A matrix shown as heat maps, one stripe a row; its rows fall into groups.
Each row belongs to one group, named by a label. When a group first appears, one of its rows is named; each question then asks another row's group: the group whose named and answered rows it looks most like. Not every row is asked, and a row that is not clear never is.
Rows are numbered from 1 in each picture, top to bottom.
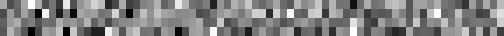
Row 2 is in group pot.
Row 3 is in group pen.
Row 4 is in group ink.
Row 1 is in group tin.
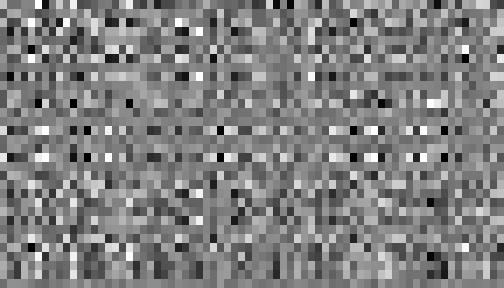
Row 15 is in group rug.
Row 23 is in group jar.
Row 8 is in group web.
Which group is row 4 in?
web
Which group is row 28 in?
ink
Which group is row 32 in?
pen
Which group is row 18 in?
rug
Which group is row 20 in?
pen
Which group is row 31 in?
jar
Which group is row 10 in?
web
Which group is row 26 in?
web
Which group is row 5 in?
web
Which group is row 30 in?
jar
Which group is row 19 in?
jar
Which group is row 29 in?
jar
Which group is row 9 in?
web
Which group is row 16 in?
pen
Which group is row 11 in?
pen
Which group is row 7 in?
tin
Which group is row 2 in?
pen
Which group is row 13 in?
jar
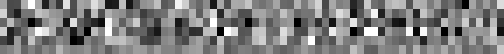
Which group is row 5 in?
web
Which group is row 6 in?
pen
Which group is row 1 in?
tin
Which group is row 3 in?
ink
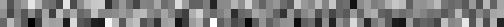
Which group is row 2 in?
web
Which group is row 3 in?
ink
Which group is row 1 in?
tin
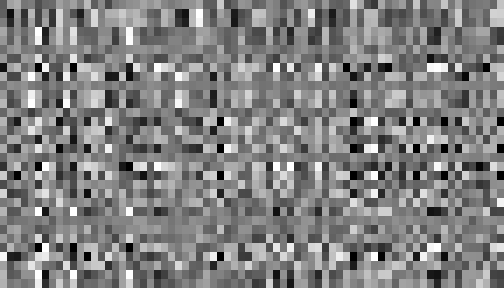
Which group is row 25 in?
web
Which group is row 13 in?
ink
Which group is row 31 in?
jar
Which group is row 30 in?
tin
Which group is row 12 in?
tin
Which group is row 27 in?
jar
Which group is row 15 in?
tin
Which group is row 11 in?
tin
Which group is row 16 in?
pot
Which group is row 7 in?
jar
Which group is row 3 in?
web
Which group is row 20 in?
rug
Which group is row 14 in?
rug
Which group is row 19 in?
pot
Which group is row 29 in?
rug
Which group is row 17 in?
rug
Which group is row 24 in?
jar
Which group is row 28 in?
pot
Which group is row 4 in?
jar
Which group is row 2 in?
web
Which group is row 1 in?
pen
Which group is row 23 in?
pen
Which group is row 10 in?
pen
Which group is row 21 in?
pot
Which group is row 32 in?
jar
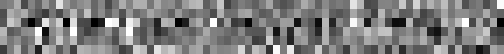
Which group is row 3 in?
ink
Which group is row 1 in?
pen
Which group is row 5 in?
jar
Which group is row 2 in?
pen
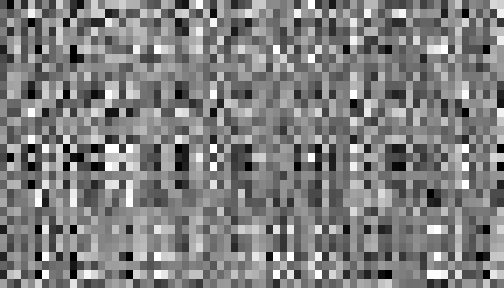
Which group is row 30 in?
web
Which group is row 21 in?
ink
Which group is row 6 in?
pot
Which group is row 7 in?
web
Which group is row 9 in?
pen
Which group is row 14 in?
pen
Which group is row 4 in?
web
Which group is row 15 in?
web
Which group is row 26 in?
pot
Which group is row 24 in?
pen
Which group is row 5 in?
pen
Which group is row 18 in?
web
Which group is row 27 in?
web
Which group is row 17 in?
ink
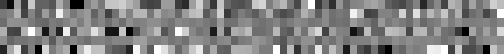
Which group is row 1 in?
web
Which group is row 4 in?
tin
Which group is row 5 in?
web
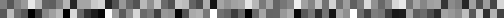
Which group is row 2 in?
ink
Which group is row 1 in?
tin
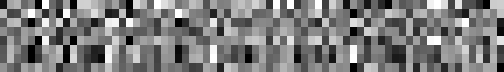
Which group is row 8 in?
rug
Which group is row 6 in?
ink
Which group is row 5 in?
pot
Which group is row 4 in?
rug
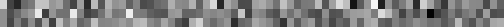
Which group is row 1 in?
rug
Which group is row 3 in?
web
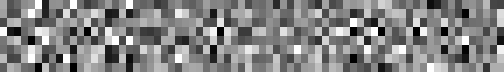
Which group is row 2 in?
tin
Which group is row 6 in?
tin
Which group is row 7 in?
tin
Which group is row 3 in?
pen
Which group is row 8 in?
pot
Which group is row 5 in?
ink
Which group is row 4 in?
rug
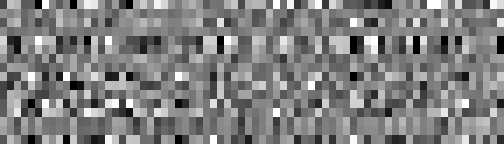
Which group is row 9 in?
tin
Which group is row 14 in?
jar
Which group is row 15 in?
jar
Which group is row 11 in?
pen
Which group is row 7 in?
web
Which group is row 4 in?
web
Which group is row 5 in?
rug
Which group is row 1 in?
pot
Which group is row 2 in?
jar
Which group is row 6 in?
rug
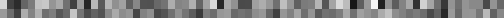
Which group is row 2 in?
jar
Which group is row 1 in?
rug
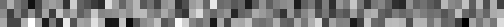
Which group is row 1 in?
ink
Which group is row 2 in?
web
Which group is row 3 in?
tin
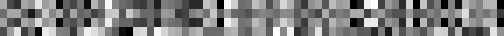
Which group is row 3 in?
rug
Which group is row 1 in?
rug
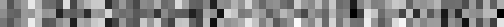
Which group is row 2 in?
rug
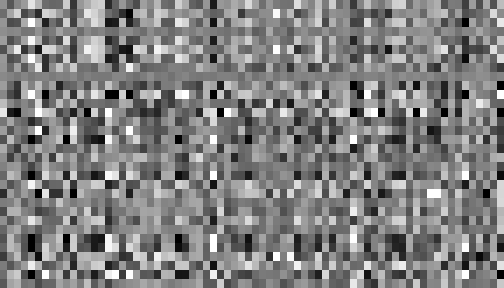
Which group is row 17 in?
rug
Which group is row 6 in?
pot
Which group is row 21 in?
tin
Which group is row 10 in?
rug
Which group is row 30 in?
tin
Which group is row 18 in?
web
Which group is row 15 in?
jar
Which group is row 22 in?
pot
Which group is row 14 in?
ink
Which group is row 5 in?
tin
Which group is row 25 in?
tin
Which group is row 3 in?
tin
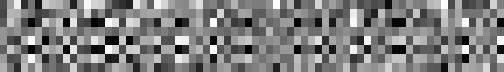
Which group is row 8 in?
jar
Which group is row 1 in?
pot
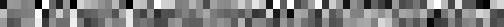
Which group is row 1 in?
pot
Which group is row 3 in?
jar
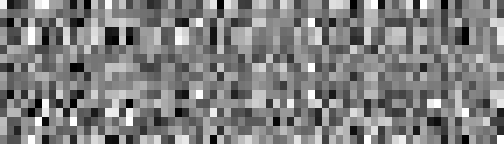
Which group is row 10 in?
web
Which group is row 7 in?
jar
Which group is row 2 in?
rug
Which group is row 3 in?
web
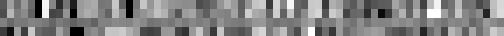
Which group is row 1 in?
pot
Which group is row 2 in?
pot
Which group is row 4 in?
web
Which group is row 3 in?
web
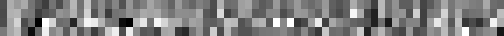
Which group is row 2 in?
pen
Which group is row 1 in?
pen
